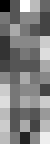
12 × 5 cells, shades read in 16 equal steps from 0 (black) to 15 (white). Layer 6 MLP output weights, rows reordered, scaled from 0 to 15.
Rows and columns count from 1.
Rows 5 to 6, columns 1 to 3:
3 5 7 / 4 5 5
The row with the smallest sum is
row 6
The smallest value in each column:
0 5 2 4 4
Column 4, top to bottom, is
11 8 5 8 6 5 7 8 9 5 4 8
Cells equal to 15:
1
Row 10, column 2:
5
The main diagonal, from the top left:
0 5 7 8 13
